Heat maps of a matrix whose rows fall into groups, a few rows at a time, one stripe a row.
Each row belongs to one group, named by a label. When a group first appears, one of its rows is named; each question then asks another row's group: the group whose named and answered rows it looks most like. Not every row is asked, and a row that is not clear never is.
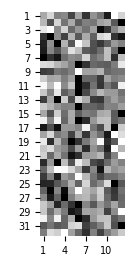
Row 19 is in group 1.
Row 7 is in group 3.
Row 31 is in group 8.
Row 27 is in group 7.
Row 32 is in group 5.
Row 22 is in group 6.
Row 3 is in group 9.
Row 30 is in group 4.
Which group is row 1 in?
9
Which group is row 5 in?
6
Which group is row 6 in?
8
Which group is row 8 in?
5
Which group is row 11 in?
5
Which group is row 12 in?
4
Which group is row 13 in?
6
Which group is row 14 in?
5
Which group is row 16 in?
4
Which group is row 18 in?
9
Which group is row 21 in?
1
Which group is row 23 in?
5
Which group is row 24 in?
6
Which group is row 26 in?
7
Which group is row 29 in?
1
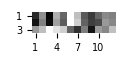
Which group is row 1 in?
6
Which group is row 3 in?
5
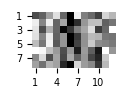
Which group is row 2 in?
4
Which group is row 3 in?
1
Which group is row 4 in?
4
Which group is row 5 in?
4
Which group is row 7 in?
9
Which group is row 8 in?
1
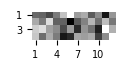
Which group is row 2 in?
4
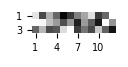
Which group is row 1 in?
1
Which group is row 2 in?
9
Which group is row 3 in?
8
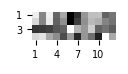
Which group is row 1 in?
4
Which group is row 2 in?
4
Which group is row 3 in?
7
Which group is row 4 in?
9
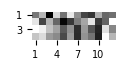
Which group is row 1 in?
6
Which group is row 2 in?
1
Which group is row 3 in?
9
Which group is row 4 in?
9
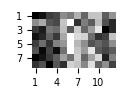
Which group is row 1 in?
3
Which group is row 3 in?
3
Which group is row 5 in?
6
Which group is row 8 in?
7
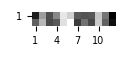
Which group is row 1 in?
8
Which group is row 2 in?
8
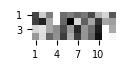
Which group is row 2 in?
1
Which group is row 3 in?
9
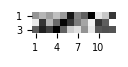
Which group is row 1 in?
5
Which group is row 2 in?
1
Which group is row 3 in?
7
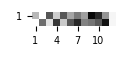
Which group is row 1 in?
9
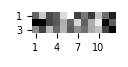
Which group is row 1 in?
8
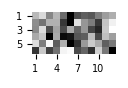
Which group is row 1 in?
5
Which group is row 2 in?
1
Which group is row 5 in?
4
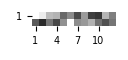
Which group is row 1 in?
9
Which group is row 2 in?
7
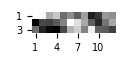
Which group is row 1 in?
9
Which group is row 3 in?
7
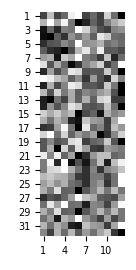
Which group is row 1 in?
8
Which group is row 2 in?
5
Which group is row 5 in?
7
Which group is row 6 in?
7
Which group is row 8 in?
1
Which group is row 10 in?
9
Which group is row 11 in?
8
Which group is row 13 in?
3
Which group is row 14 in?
8
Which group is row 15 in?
5
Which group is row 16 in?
1
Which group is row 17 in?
1
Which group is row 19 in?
8
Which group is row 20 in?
6
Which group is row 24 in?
5
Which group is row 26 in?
4
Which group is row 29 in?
4
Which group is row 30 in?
6
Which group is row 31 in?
1
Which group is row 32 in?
3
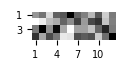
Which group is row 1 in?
4
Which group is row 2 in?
9
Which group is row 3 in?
7
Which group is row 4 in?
8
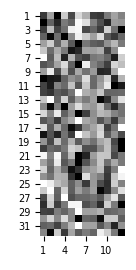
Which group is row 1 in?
6
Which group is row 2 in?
6
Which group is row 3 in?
8
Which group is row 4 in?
7
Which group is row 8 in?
1
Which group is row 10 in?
3
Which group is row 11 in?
3
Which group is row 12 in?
7
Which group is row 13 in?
9
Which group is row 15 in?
4
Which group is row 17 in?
1
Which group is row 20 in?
8
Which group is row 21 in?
4
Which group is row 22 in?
4
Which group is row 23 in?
1
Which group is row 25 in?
9
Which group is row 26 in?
9
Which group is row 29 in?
7
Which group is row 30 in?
5
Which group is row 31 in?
6
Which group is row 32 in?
3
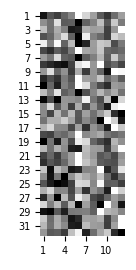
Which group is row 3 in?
1
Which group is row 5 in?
4
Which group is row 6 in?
7
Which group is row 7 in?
4
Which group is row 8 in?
7
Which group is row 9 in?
9
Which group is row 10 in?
7
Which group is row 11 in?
6
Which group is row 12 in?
4
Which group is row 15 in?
3
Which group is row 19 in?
6
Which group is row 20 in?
1
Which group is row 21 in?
6
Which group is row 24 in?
7
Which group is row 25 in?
7
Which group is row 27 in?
6
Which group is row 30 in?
1
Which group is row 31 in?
1
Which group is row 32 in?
8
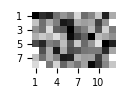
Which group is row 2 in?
1
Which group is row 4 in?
5
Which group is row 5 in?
3
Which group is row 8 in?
9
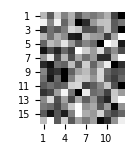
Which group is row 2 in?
4
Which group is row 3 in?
8
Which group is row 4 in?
1
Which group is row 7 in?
9
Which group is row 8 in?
3
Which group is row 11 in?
8
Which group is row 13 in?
9
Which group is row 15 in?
7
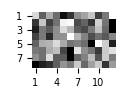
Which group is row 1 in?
1
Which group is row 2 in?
8
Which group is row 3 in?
8
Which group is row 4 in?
6
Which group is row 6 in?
1
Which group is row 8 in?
3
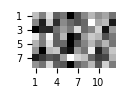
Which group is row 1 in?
4
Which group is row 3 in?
3
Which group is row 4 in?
4
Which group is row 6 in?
1
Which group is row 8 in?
4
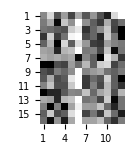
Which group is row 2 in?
6
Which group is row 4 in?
8
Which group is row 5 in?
6
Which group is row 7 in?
5
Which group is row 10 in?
8
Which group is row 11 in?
8
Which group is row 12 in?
3
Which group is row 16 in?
7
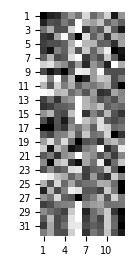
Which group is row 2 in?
7
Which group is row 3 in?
8
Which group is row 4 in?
1
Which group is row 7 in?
8
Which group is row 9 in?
7
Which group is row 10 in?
4
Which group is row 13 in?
6
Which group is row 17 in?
3
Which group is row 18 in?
3
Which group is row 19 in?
5
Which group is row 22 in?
1
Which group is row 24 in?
9
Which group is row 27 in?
4
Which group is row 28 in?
7
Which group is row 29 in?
8
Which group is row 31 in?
8
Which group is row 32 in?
8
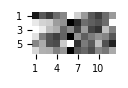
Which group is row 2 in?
5
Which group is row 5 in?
8
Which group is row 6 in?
5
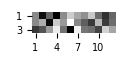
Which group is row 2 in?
6
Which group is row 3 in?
1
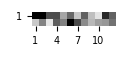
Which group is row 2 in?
4
